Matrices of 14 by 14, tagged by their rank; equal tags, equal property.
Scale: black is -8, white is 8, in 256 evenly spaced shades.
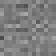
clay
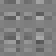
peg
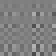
peg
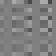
peg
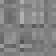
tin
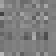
tin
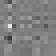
tin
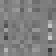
tin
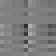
peg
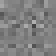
clay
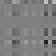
peg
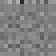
clay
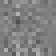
clay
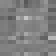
tin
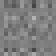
tin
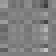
peg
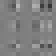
peg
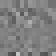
clay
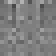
tin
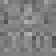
clay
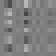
peg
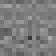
clay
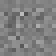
clay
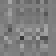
tin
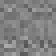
clay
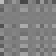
peg
